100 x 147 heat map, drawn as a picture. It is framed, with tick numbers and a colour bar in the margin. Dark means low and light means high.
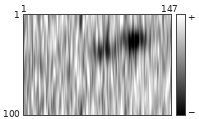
Two dips sink into the field. The values are skewed, with a long tail toward low values. On average the colour sits 70% of the way up the scale. The halves do not mirror each other. The ninth with the lowest average is the top right. The ninth with the highest average is the bottom right.
